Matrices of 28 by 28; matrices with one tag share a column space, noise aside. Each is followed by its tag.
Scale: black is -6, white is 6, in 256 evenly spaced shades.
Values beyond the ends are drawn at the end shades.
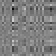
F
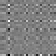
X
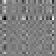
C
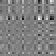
C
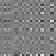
X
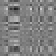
F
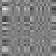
F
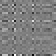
X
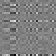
X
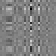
F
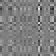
F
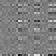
X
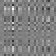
F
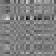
C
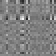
C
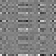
X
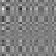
F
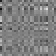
F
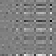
X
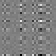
X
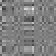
F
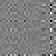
X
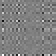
X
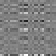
X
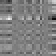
C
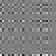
X
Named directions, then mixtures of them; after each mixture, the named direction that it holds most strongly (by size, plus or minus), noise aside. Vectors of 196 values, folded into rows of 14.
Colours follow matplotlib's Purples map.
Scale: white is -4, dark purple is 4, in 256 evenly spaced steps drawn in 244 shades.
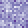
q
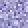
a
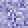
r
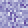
r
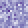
a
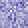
r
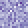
a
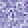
a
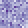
q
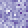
a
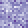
q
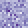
r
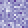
q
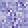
r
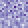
a
